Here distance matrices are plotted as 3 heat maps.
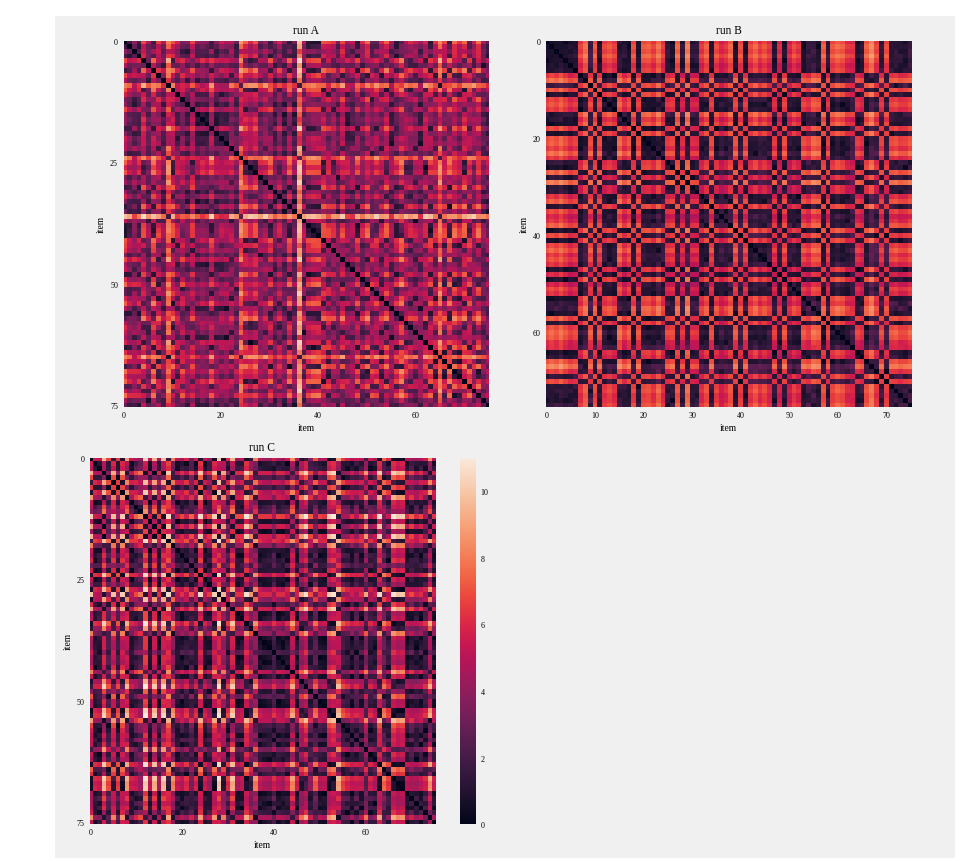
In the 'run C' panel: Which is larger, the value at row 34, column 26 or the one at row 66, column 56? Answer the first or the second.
the second
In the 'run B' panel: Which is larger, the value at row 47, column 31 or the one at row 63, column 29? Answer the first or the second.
the second
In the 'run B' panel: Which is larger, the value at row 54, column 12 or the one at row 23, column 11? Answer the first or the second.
the second
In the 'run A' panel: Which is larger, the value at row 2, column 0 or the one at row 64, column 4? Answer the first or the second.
the second
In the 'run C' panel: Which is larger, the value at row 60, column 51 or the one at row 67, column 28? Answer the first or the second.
the second
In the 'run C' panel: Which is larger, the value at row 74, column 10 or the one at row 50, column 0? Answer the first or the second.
the first
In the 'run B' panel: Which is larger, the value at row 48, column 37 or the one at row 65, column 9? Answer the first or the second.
the second
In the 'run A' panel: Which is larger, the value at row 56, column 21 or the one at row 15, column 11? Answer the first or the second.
the first
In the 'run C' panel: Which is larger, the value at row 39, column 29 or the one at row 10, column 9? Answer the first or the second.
the first
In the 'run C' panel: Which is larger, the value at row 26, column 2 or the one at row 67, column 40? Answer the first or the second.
the second
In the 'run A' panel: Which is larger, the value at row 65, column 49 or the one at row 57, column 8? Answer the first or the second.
the first
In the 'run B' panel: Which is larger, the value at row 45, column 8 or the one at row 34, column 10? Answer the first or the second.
the second
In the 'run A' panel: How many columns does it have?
76
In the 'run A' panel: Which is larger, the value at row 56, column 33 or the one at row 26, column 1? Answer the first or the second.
the second
